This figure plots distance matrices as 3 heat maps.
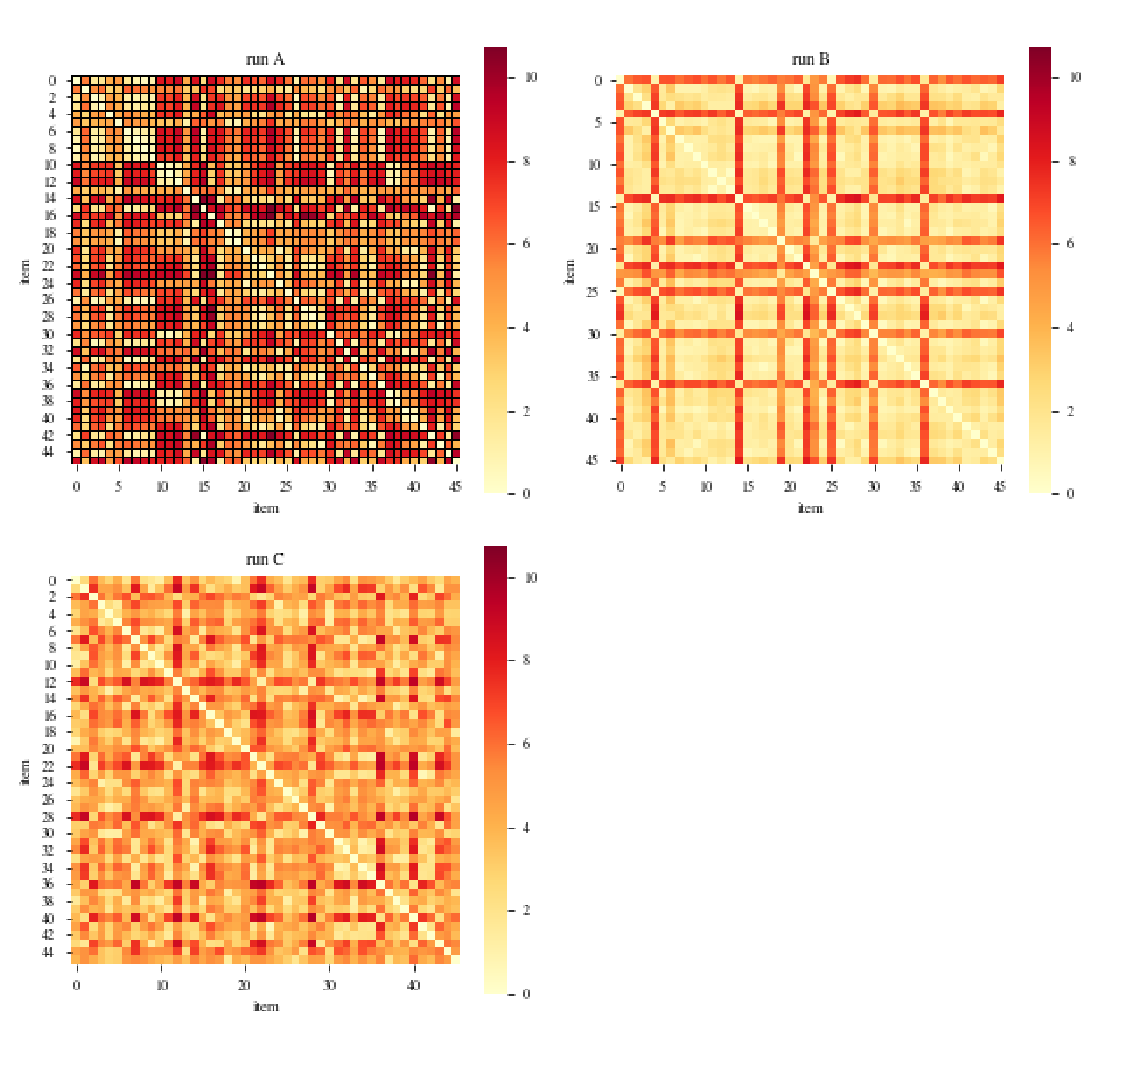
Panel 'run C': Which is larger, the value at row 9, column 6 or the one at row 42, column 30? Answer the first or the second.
the second
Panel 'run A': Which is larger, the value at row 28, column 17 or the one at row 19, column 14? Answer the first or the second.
the second
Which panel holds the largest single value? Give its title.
run A
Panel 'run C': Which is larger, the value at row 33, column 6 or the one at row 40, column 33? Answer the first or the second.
the second
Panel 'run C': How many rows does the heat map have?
46
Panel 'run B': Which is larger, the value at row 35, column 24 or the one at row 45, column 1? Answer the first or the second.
the second
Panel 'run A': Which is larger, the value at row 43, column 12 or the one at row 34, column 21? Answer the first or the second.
the first
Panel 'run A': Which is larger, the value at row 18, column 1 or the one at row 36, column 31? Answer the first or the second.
the first
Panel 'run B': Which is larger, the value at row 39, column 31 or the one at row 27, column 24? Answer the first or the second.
the second
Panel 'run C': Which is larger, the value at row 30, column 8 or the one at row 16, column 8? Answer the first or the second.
the second
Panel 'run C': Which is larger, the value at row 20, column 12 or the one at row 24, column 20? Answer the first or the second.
the first
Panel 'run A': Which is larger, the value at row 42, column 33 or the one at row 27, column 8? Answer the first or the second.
the second
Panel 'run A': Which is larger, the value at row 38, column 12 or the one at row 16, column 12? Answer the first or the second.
the second
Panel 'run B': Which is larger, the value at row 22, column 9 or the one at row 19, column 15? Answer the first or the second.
the first
